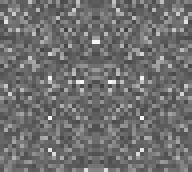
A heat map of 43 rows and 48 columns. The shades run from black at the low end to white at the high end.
Mirror symmetry: left to right. Grain: fine. Histogram: skewed, a long tail of high values. Slope: none. Seam: none. Odd rows or columns: none. Stripes: none.
